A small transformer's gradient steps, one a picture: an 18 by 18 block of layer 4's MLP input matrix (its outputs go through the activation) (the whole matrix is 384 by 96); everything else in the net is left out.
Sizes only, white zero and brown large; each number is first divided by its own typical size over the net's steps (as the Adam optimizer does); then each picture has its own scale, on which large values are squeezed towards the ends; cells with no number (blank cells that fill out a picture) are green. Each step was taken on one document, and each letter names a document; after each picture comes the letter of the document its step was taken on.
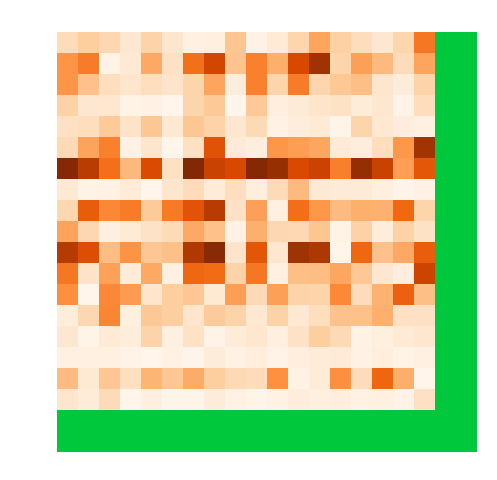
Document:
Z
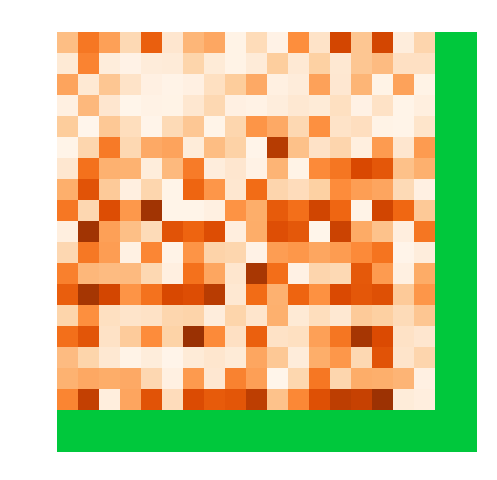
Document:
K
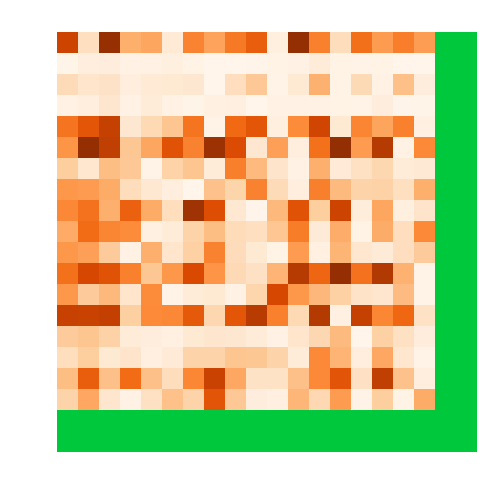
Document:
K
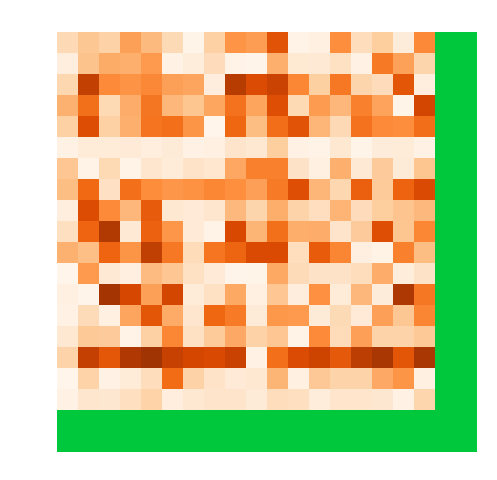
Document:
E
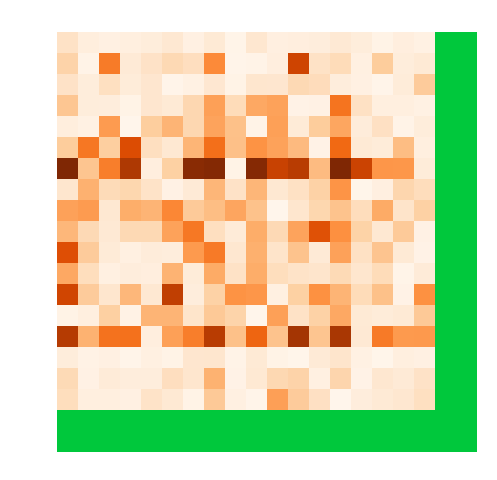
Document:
Z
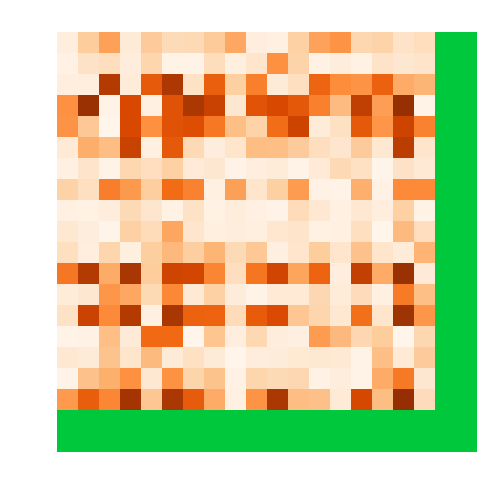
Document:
E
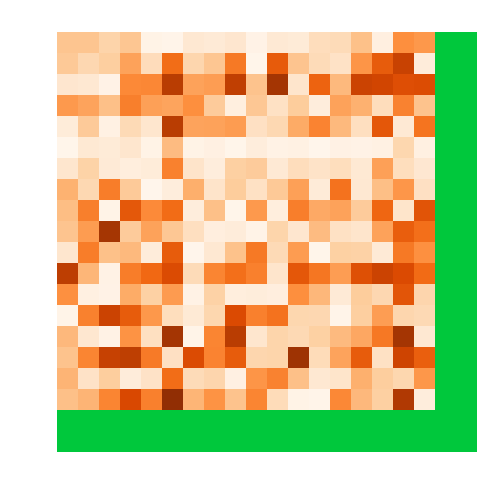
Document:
E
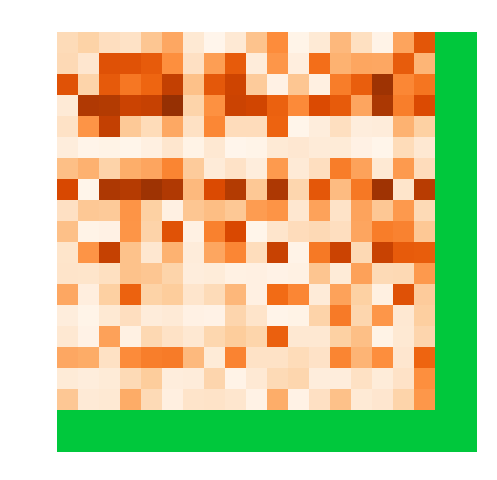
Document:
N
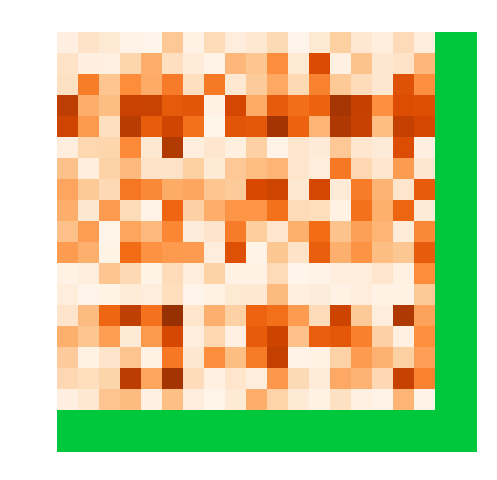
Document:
E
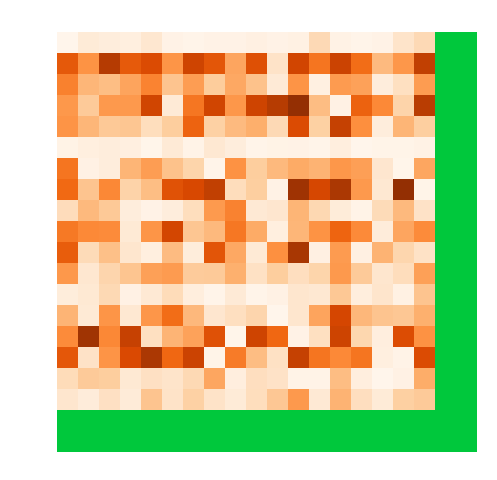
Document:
N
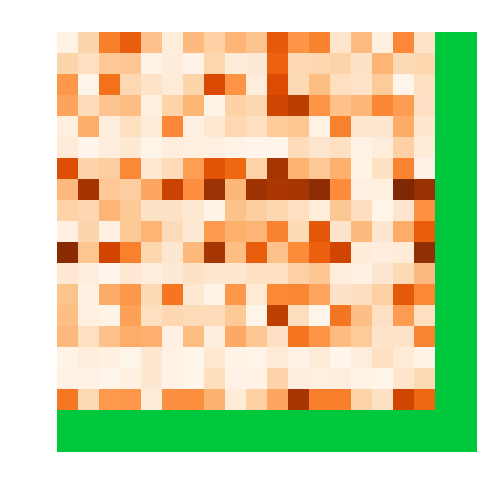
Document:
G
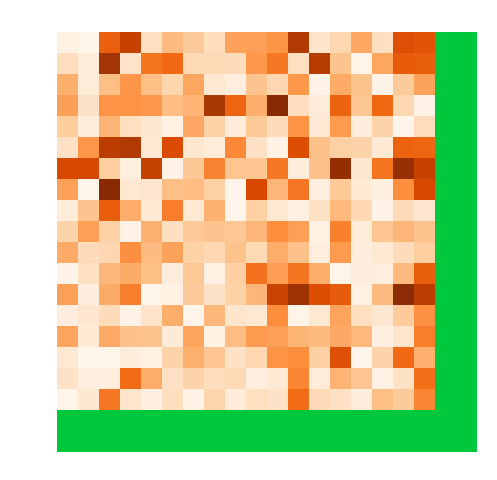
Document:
G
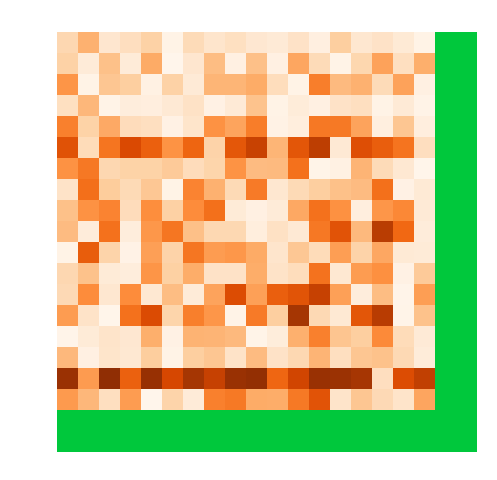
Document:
K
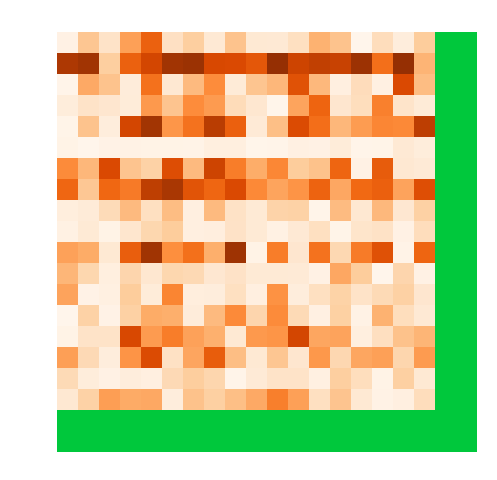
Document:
N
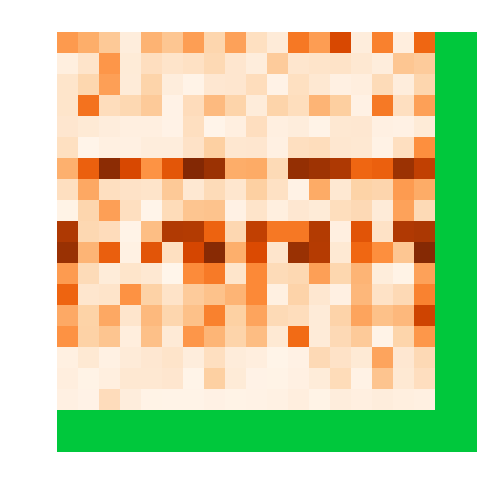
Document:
Z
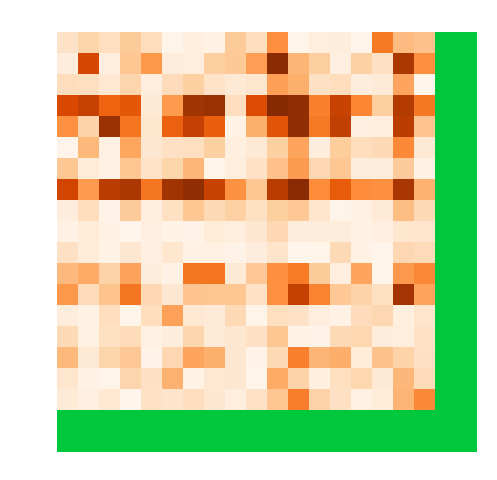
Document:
G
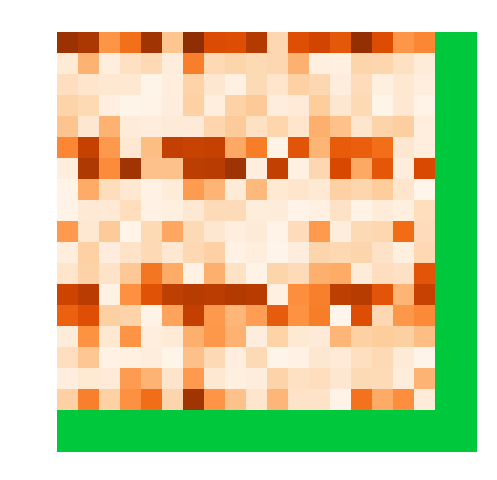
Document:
K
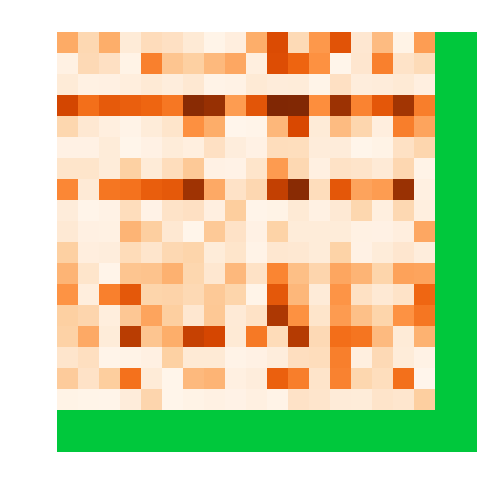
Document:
G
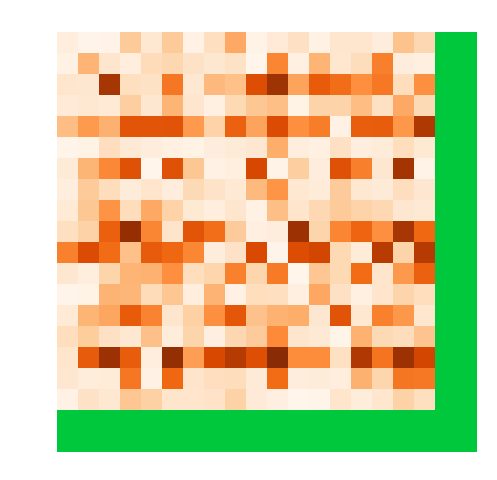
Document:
E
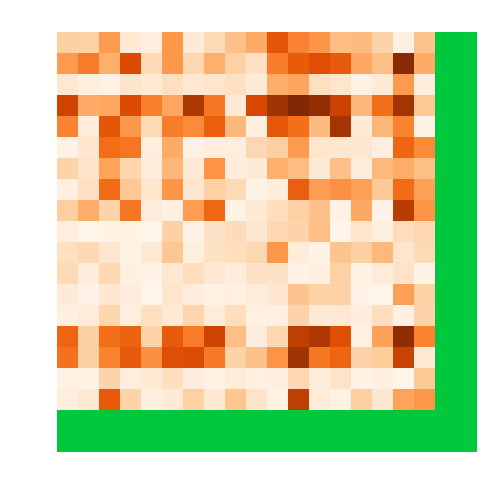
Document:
G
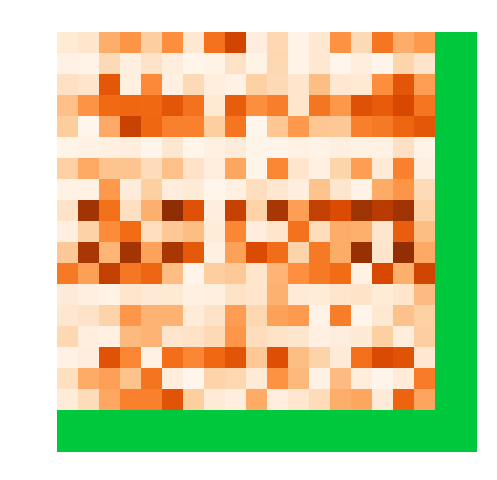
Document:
E
